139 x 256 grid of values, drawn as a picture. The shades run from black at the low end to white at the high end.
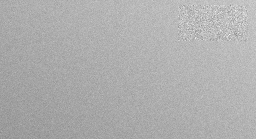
Slope: up to the top right. Average level on the scale: 70%. Roughest part: top right. Grain: fine. Stripes: none. Odd patch: rougher, in the top right. Odd rows or columns: none.
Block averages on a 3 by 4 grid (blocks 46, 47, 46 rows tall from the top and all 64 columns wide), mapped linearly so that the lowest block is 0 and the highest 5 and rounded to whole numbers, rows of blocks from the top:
2 3 4 5 / 1 2 3 4 / 0 1 2 3
